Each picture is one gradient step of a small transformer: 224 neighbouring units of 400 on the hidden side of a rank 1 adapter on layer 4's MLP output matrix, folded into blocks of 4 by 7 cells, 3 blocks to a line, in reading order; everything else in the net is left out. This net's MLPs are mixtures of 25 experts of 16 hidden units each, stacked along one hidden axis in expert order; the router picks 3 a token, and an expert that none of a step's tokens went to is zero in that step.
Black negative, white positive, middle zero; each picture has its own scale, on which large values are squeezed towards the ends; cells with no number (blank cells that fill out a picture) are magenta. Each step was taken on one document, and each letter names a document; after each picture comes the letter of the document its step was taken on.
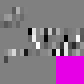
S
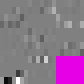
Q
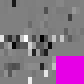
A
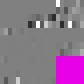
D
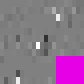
Q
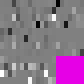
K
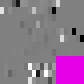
S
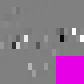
S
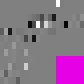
D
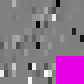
K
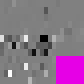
A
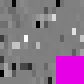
K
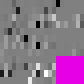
K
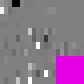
Q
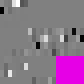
S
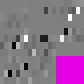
A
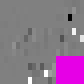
S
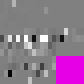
A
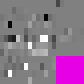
A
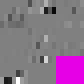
Q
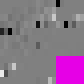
K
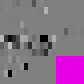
A
